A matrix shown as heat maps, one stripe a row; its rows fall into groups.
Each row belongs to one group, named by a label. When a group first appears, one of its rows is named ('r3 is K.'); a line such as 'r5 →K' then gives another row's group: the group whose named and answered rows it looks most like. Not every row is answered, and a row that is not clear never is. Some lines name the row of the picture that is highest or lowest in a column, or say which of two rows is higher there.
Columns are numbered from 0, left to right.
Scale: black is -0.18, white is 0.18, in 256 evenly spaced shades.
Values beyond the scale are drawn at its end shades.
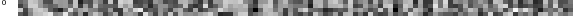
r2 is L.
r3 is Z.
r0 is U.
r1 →U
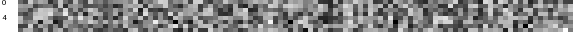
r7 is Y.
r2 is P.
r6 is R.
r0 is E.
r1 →Y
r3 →Z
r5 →L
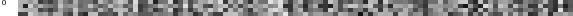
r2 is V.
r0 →V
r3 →U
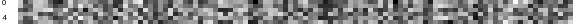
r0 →L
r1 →L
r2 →Z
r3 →V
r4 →L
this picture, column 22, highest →2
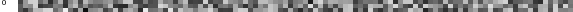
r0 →U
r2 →Z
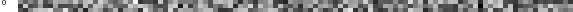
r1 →R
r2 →Z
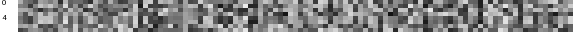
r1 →P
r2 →Y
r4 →P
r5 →P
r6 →V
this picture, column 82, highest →2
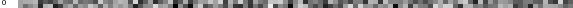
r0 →V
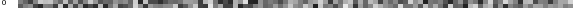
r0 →P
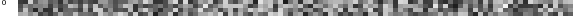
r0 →R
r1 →U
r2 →R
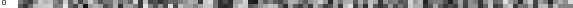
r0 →P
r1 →Z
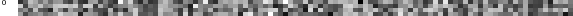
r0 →U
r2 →Y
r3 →E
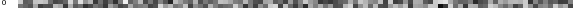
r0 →L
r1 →Y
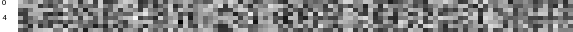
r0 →E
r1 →V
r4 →E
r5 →R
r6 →Y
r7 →Z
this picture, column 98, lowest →0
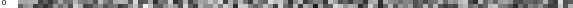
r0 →V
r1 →R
